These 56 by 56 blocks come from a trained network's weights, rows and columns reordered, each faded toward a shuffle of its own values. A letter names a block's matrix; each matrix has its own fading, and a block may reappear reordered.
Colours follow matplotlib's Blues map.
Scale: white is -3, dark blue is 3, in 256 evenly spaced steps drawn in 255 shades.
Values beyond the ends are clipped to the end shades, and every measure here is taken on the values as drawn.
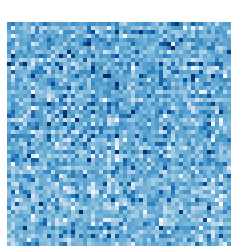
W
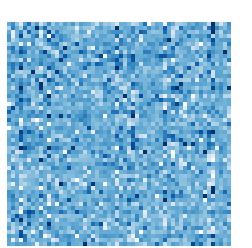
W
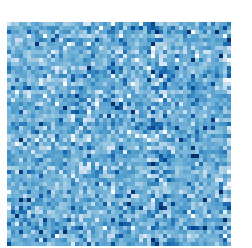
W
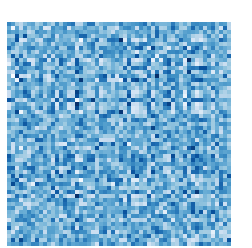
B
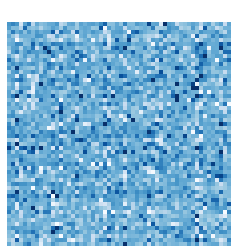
W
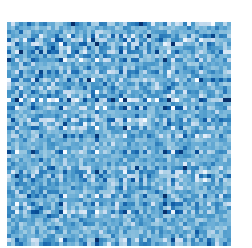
B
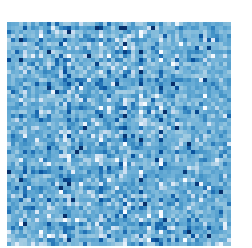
W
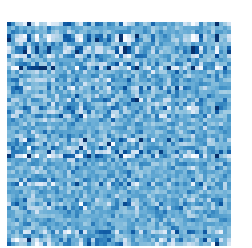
B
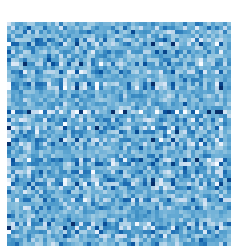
B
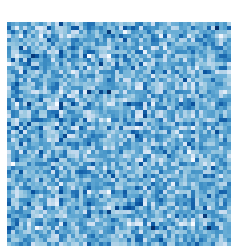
B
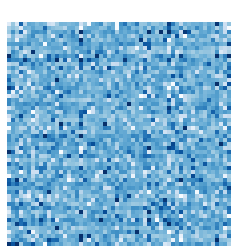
W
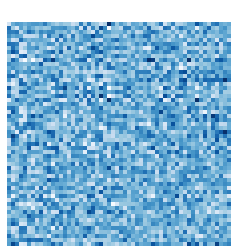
B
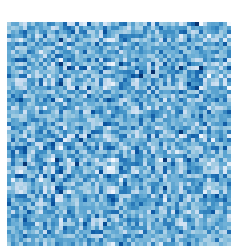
B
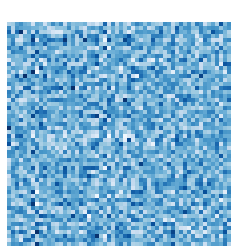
B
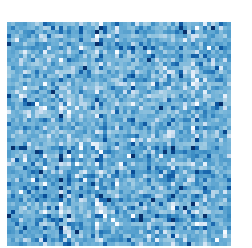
W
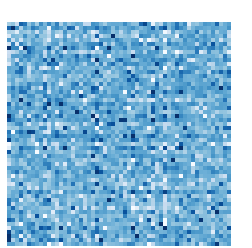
W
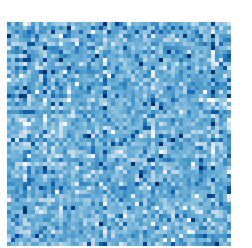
W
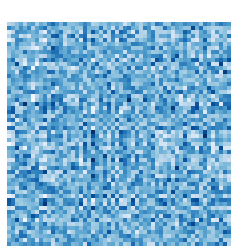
B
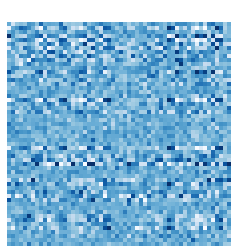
B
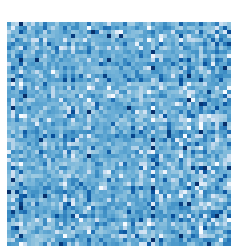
W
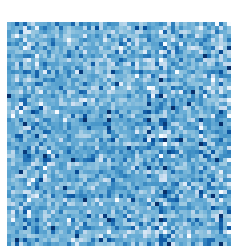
W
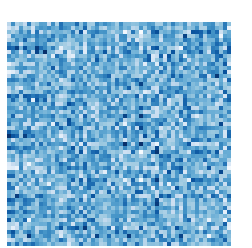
B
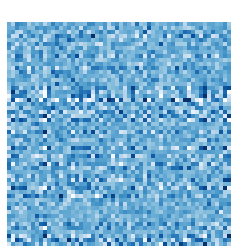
B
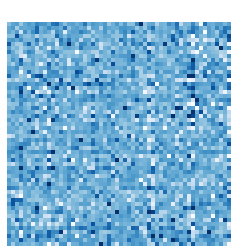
W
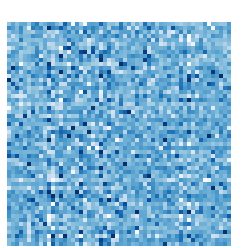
W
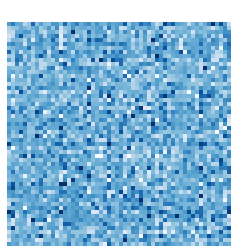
W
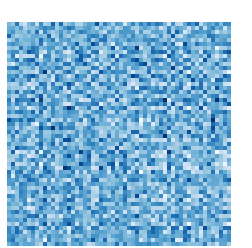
B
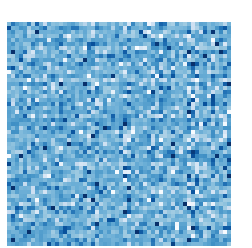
W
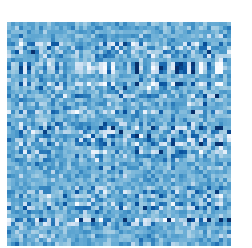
B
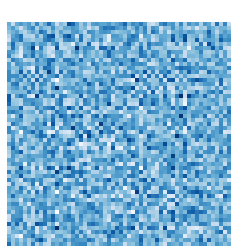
B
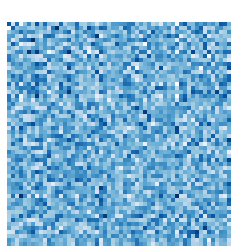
B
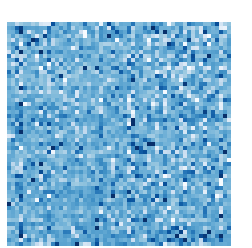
W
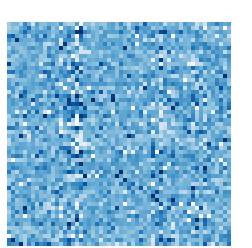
W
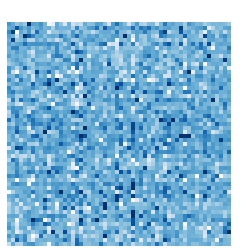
W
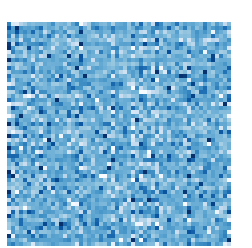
W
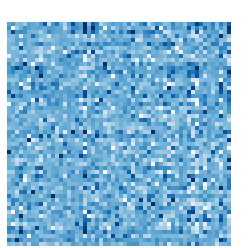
W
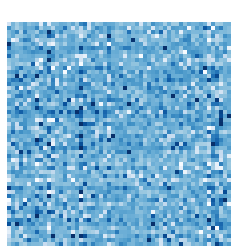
W
